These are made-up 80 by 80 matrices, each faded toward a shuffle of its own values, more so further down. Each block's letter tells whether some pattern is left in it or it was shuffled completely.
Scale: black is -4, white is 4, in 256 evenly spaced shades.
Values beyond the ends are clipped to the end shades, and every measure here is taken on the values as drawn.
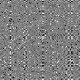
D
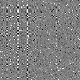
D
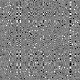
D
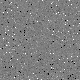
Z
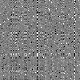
D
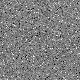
Z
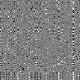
D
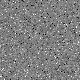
Z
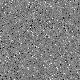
Z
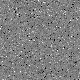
Z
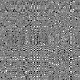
D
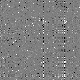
D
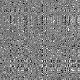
D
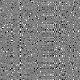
D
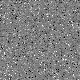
Z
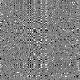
D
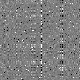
D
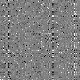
D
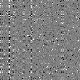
D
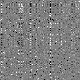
D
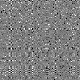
D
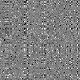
D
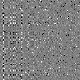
D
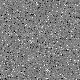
Z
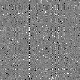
D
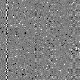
D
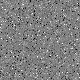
Z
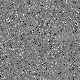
Z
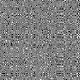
D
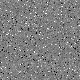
Z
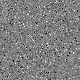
Z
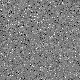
Z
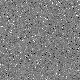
Z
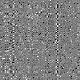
D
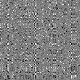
D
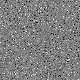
Z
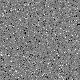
Z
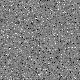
Z
